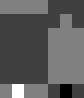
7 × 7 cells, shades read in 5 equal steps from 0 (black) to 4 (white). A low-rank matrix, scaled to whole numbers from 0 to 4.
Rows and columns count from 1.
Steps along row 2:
same same same same up down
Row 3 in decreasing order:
2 2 2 1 1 1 1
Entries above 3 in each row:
0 0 0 0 0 0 1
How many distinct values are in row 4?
2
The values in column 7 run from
1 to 2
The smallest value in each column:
1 1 1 1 1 0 1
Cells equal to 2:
20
